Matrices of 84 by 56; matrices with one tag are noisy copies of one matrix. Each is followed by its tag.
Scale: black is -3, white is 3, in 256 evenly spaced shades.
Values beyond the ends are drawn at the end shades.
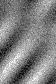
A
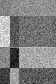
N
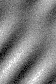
A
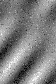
A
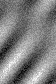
A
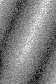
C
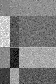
N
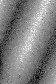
C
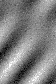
A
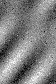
A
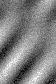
A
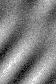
A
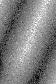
C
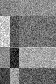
N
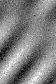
A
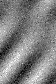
A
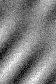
A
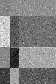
N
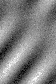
A
